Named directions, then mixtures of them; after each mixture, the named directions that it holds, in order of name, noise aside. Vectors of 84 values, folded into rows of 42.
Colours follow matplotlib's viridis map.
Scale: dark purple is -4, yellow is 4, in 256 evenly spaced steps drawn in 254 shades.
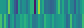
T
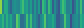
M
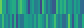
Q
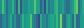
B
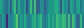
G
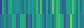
M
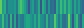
Q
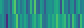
G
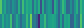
B, M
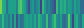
Q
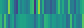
T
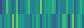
B, Q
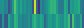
G, T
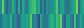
B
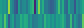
T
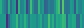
G, T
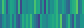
B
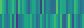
B, Q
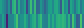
G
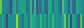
G, M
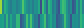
M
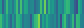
B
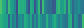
Q, T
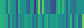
Q, T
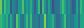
M, T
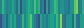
B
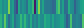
T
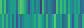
Q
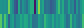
T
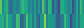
M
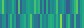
B
